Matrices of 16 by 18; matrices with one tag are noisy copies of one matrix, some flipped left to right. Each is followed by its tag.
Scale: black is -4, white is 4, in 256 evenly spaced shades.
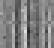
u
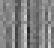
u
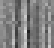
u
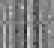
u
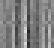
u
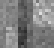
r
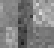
r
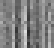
u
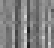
u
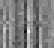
u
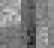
r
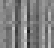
u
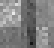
r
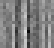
u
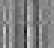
u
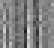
u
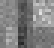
r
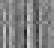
u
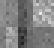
r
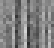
u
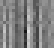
u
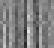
u
